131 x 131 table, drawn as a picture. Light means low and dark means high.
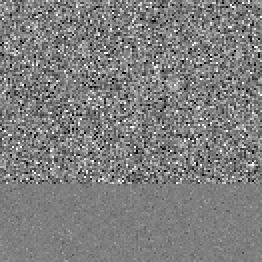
The halves do not mirror each other. Fine speckle covers the field. A few values lie far out on both sides of the bulk. There is no overall slope. The bottom part is calmer, past a seam about 70% of the way down.
